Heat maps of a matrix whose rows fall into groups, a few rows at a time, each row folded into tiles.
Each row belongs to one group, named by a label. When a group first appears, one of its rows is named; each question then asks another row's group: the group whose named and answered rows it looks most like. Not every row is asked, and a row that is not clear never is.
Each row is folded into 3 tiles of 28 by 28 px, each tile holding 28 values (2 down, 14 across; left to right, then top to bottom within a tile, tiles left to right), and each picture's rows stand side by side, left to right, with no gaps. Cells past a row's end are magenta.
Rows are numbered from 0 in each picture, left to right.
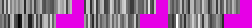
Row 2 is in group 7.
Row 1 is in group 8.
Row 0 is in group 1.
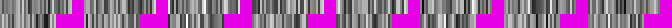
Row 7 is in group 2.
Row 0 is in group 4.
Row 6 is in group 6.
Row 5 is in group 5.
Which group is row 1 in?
8
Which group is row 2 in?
7
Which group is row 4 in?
8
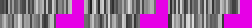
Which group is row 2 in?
5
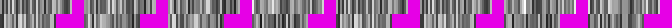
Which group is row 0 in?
5
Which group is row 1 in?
8
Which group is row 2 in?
8
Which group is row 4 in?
5
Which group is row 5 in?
5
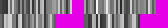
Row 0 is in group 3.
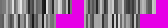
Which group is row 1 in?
8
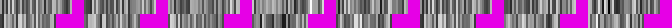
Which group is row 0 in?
5
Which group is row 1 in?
3
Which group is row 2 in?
8
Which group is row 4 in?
5
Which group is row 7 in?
6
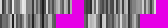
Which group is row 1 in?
3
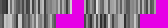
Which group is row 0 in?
3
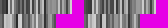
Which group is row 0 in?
3
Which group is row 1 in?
3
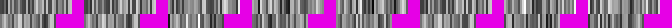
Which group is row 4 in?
2
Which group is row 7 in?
7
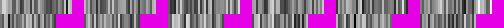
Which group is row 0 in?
8
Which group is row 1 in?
8
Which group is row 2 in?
3
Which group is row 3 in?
2
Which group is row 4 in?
6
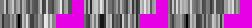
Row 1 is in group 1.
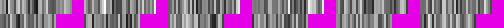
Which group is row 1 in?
2
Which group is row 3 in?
1
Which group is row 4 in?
2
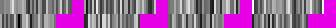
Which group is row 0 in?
6
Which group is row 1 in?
5
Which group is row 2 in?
6
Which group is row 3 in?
7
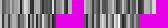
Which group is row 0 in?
8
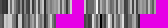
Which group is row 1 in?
7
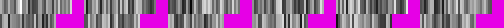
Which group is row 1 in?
5
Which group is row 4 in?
5
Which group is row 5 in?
3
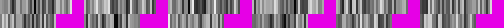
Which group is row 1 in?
6
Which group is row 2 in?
6
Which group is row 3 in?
1
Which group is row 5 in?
3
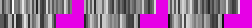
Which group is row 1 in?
5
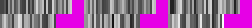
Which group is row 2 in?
3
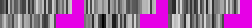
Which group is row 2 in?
3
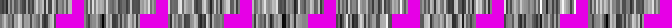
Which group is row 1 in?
1
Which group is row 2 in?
6
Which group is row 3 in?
6
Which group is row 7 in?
1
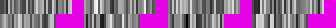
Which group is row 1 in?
6
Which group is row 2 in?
1
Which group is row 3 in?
3
